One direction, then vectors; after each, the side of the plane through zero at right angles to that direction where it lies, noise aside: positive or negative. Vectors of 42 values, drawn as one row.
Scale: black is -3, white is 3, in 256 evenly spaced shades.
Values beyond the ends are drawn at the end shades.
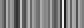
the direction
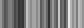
positive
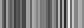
positive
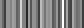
positive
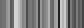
negative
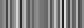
negative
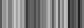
negative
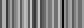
negative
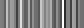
positive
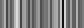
negative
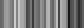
negative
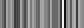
positive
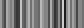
positive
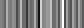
positive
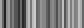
positive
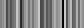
negative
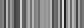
positive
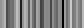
negative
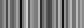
negative
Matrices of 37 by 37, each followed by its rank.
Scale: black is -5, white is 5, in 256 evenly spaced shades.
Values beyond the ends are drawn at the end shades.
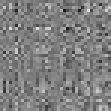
five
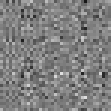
five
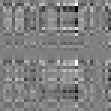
two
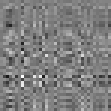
three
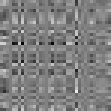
two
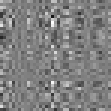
three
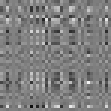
two
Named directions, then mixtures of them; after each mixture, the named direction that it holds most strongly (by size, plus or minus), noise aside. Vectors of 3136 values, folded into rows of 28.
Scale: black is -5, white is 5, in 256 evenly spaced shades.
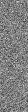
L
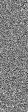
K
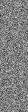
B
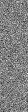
L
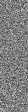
K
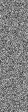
B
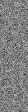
B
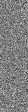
K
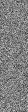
L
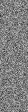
B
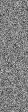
B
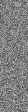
B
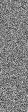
K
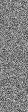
B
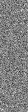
K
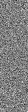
K
